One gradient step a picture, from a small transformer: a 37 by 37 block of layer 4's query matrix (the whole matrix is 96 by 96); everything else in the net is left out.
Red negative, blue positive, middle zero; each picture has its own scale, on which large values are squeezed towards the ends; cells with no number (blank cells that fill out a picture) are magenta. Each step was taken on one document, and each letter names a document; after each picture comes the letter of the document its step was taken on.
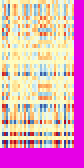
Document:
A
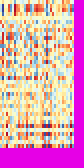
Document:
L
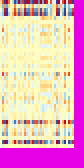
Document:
A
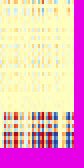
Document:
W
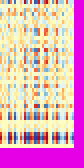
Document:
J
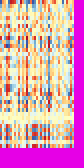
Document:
L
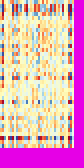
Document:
L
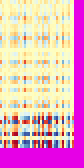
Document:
W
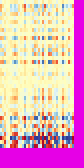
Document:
W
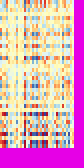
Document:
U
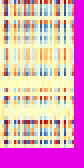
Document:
A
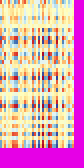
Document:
W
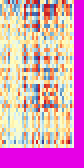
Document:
J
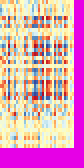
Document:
L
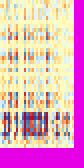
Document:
U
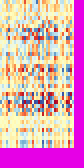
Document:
J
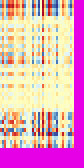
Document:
W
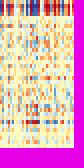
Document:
J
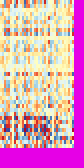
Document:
U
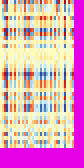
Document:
A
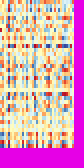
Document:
L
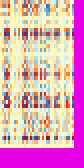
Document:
U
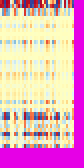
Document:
U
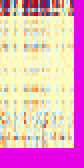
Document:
U
